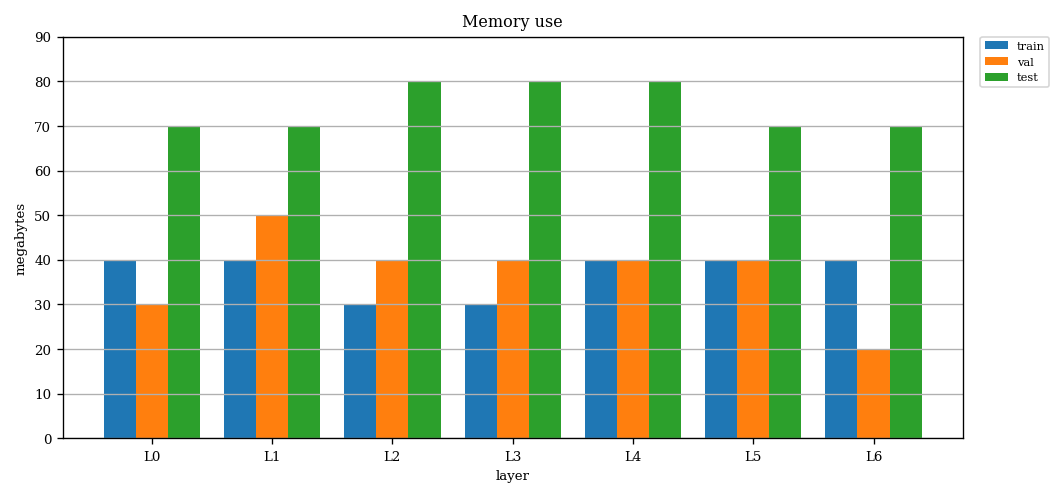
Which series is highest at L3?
test
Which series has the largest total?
test
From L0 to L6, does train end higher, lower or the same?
the same
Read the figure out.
Title: Memory use
x-axis: layer, ticks L0 L1 L2 L3 L4 L5 L6
y-axis: megabytes, ticks 0 10 20 30 40 50 60 70 80 90
Legend: train, val, test
Values:
train: 40 40 30 30 40 40 40
val: 30 50 40 40 40 40 20
test: 70 70 80 80 80 70 70
